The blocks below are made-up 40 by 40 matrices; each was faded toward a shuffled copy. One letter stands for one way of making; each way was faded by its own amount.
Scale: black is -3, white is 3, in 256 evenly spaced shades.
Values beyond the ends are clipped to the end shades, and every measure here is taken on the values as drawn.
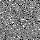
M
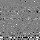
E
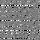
E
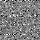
M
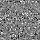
M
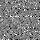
M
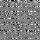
E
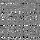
E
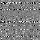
E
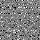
M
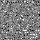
M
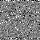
M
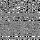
E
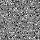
M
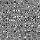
E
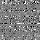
E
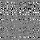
E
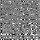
E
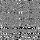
E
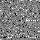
M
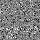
M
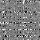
E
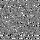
M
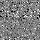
M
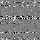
E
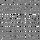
E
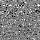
M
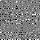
E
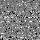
M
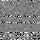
E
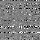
E
